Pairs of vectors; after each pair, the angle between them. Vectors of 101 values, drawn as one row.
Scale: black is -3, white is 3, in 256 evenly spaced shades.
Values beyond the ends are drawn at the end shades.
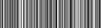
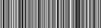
nearly opposite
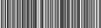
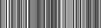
partly opposed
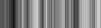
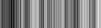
nearly parallel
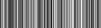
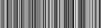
partly opposed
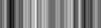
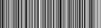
orthogonal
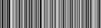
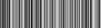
nearly parallel
